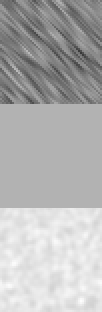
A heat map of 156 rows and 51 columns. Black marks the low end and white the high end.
It is made of 3 by 1 panels. Panel 1,1: middling, slanting down to the right. Panel 2,1: high, flat. Panel 3,1: very high, blotchy, faint in contrast.
